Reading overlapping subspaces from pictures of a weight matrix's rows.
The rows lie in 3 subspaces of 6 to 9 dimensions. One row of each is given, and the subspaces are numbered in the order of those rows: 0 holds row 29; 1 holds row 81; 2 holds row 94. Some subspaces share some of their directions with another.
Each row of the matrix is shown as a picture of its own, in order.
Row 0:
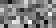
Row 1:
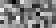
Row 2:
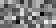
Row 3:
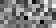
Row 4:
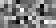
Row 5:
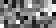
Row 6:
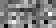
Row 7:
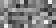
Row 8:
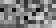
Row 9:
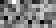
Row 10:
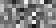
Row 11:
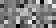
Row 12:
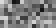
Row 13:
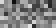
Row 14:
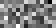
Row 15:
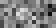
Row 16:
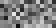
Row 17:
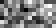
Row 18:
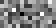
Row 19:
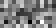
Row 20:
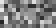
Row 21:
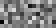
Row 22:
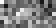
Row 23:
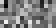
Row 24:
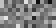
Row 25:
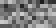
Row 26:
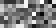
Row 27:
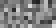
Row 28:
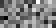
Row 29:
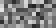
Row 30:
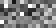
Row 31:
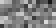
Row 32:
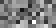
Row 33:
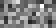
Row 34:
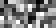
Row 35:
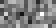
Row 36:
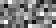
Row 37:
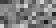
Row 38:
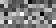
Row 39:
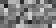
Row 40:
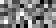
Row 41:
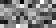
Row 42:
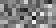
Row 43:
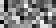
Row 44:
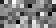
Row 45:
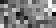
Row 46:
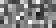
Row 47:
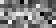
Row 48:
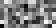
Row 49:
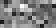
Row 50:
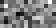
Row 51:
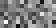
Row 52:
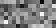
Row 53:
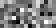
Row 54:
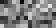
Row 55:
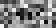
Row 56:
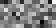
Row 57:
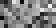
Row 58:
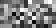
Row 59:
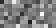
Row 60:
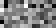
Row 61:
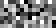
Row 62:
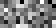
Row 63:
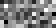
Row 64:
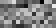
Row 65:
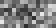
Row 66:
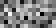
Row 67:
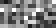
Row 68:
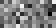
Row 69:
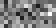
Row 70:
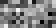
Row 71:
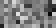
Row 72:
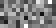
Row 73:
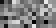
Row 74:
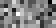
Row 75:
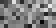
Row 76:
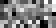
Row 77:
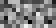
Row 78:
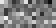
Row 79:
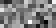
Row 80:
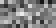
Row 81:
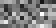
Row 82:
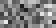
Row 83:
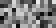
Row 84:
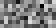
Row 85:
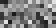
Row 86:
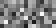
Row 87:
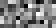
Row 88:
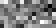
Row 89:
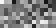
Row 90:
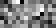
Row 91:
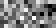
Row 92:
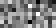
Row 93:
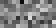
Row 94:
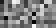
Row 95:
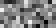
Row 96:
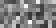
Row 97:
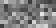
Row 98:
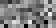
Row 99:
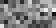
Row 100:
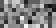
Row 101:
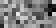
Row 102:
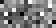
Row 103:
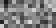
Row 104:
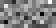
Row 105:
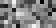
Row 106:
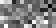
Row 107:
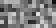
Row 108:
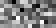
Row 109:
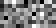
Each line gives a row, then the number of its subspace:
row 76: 0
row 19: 0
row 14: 0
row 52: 1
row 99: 1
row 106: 2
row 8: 2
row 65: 0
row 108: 2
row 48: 0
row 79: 2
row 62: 0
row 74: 1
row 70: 2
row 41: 0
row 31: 0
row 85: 0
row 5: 1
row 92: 1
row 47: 0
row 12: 2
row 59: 1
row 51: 0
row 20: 0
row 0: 2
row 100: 1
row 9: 1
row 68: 1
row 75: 2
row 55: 0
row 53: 2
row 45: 1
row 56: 0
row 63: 0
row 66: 1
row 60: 0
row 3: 2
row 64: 0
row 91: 0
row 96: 0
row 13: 2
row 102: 0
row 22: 0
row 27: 2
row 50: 1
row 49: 0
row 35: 0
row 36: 0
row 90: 2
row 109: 1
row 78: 0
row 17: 0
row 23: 0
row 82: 0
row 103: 0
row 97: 1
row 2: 2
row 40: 0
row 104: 1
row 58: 1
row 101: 1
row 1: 2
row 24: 1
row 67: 2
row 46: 1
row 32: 1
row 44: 1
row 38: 0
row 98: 2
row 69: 0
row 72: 0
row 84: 2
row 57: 2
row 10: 0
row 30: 0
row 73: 2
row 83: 1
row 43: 0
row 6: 2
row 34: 0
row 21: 0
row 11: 1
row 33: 2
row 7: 2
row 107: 2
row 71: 1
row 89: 2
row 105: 1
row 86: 0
